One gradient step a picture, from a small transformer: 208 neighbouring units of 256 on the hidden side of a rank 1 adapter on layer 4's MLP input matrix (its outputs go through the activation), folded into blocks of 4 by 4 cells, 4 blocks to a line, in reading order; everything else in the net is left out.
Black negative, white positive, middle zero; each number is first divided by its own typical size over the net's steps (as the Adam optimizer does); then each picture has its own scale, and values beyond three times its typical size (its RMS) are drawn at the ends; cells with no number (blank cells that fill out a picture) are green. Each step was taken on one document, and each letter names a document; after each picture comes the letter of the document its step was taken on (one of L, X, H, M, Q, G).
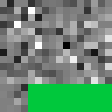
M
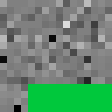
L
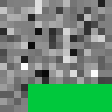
M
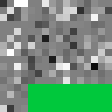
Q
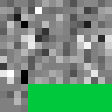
M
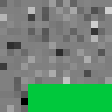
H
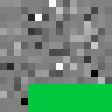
H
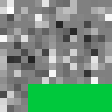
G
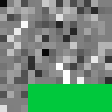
Q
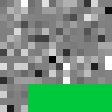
Q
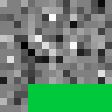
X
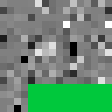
L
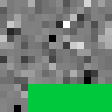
L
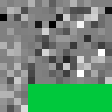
Q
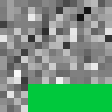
M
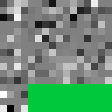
Q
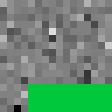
L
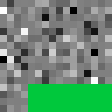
G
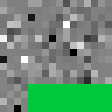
L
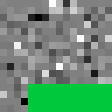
H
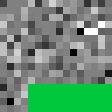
X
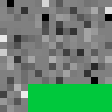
G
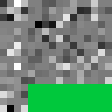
Q
